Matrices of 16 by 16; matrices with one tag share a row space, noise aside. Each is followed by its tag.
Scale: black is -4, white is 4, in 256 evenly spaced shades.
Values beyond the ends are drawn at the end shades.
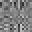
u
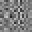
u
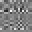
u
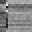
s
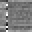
s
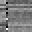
s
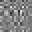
u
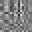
u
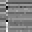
s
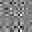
u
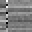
s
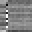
s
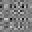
u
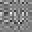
u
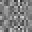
u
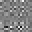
u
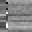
s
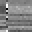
s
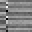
s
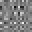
u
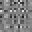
u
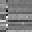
s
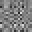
u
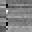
s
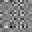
u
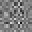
u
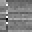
s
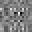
u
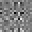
u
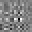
u
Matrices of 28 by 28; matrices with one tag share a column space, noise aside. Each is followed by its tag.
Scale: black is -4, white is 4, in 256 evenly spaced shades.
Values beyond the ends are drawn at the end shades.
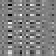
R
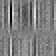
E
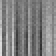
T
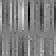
E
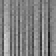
T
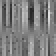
E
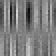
E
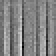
T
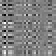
R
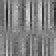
E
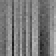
T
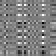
R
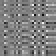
R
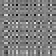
R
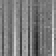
T
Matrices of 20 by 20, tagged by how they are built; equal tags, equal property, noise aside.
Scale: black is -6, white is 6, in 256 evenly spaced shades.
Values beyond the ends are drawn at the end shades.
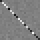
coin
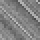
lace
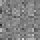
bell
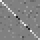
coin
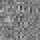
bell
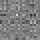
bell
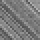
lace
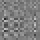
bell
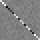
coin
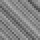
lace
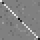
coin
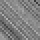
lace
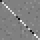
coin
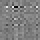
bell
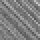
lace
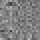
bell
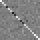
coin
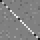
coin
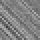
lace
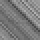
lace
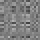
bell
